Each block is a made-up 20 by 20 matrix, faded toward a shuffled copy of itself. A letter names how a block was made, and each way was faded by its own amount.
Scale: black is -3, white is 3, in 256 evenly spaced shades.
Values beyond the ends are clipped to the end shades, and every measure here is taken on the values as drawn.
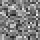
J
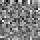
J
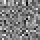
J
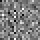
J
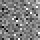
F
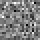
J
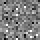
F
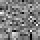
J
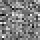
J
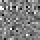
J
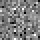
F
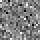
F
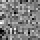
J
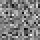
J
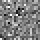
F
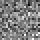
J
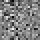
J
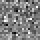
F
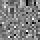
J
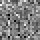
J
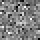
F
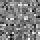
J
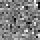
F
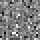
F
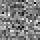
J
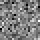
F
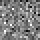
F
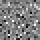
F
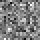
J
